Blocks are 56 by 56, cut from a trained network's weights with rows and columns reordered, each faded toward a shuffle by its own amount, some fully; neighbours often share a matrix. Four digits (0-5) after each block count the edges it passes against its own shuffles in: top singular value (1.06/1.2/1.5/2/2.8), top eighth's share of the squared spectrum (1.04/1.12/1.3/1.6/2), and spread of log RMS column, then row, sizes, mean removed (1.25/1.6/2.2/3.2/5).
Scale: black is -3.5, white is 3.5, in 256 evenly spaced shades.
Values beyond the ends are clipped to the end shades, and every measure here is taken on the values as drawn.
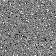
0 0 0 0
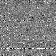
3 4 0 2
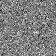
1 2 0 0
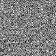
3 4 2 1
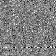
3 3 0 1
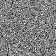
0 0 0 0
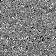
1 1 0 1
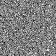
1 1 0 0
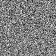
0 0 0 0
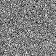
2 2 0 0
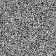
2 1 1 0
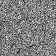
1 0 0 0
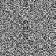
3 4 2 1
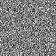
3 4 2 1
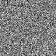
2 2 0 0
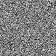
2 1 0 0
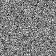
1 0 0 0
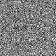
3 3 1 1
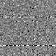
3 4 0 2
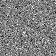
0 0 0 0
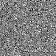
2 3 1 1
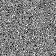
0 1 0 0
